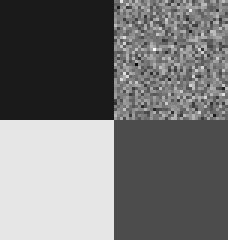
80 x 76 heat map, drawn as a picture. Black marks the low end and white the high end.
It is made of 2 by 2 panels. Panel 1,1: very low, flat. Panel 1,2: middling, fine-grained, strong in contrast. Panel 2,1: very high, flat. Panel 2,2: low, flat.
